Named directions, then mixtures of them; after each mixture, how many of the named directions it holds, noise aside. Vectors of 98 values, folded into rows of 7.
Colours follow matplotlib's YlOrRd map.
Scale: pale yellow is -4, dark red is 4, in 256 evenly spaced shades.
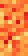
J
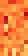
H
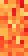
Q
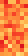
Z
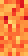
three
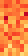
three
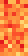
one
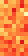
two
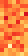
three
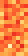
two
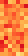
one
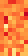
one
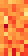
one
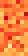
three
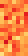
one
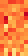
one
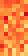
two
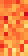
two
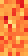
three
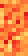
one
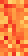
three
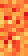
one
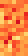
one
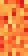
two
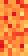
three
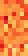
three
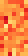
two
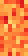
two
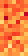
three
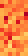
two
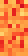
two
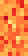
three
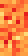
one
